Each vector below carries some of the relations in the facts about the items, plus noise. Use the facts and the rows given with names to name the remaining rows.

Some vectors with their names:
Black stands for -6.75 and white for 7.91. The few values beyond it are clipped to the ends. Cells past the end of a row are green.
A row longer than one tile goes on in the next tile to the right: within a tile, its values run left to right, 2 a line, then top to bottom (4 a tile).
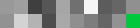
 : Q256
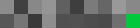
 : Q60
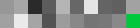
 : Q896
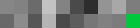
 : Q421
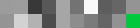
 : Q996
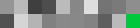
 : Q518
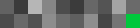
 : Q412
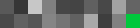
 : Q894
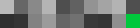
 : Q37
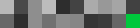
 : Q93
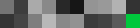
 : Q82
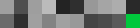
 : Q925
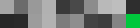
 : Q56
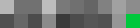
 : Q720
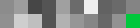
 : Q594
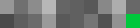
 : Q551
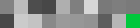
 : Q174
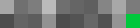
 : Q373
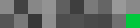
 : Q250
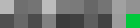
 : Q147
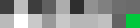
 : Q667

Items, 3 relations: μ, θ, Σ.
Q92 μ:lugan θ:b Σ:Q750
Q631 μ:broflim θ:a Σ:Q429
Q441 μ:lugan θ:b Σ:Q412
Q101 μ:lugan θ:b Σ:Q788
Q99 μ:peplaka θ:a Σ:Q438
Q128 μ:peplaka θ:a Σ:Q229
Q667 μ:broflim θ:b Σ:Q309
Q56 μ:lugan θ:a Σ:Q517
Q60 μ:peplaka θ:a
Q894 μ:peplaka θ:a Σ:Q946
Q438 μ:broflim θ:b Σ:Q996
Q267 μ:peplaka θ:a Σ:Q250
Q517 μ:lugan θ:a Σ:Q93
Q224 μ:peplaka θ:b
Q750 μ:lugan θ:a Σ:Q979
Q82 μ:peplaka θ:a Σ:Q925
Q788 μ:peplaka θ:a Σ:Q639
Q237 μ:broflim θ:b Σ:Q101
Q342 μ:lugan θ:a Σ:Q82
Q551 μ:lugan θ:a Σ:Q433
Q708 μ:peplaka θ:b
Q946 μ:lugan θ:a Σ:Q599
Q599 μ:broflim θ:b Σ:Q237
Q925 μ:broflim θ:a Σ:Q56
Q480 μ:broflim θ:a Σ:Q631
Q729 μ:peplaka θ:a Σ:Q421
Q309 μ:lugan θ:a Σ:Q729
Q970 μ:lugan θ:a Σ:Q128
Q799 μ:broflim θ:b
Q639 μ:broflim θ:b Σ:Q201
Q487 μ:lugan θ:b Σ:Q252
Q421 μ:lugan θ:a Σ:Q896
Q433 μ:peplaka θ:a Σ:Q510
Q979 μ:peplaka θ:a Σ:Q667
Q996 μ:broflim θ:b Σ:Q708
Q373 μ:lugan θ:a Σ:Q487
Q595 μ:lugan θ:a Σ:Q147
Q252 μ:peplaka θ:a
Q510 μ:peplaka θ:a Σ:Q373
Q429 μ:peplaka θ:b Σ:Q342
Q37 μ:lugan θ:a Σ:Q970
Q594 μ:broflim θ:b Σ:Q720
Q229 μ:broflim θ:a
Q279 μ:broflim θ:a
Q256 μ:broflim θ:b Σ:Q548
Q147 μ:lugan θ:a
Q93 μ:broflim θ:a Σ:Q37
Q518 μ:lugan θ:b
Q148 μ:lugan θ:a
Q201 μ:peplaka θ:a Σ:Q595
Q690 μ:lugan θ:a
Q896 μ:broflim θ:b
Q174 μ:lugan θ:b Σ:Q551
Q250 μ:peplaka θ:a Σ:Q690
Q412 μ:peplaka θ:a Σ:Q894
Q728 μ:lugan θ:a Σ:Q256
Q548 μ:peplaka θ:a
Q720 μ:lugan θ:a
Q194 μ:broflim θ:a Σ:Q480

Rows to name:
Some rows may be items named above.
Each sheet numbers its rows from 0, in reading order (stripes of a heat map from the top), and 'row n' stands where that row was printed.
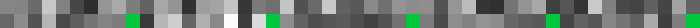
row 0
Q421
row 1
Q101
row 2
Q229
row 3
Q631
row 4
Q894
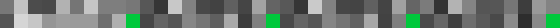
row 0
Q92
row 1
Q894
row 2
Q894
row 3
Q201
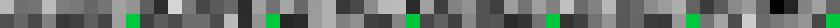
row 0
Q147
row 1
Q788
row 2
Q56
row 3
Q128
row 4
Q970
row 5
Q979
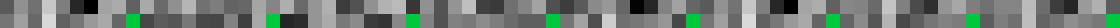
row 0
Q309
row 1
Q595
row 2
Q517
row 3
Q480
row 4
Q979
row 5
Q309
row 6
Q421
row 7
Q750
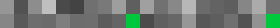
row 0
Q194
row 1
Q728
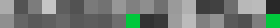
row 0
Q279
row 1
Q342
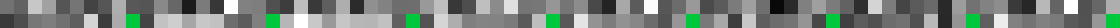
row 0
Q946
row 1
Q429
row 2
Q667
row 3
Q487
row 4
Q224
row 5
Q729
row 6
Q788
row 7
Q708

